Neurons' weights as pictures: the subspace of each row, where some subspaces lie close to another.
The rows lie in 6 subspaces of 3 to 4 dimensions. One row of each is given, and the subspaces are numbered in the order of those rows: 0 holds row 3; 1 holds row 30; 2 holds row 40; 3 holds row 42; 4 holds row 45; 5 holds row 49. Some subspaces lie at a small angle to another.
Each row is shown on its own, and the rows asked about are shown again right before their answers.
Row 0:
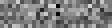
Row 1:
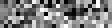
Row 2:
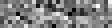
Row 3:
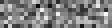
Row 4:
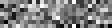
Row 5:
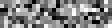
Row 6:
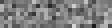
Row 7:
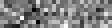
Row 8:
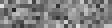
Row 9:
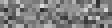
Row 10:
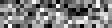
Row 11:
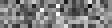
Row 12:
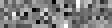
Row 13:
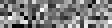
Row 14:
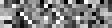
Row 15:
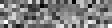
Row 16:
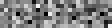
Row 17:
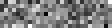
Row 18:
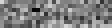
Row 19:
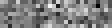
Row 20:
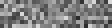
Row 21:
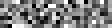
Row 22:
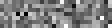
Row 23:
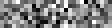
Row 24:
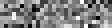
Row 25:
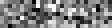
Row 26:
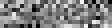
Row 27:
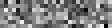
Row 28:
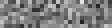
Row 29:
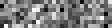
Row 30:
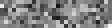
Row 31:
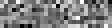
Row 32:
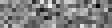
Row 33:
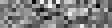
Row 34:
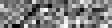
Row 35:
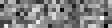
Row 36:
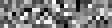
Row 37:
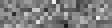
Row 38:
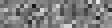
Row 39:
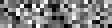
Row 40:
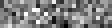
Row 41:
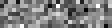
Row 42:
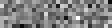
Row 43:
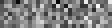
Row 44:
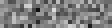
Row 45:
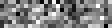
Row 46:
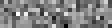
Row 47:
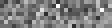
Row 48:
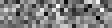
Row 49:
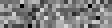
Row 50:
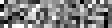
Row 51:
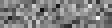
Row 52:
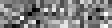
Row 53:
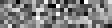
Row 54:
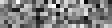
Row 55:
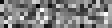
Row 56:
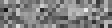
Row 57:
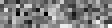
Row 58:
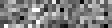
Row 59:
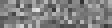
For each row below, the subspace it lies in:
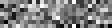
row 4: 1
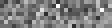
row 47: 3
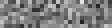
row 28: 0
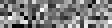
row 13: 3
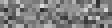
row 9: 1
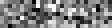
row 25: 2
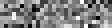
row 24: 5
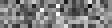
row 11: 5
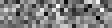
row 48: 3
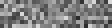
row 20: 3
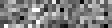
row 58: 4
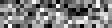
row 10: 0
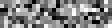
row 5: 1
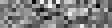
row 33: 4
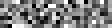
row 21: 3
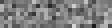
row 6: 4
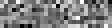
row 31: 5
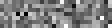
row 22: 2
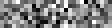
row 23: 3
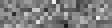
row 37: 2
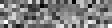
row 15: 1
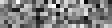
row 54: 5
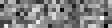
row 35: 4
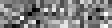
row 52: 2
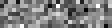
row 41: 0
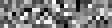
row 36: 2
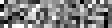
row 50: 0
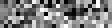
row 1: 4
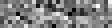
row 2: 2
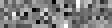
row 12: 2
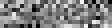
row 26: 5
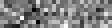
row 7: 2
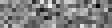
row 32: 4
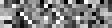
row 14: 3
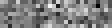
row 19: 0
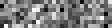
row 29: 4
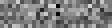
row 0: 5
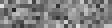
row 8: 1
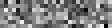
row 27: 1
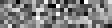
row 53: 5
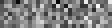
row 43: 3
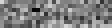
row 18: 4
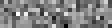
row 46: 2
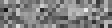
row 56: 1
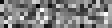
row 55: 0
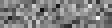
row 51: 3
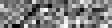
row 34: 2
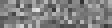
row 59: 0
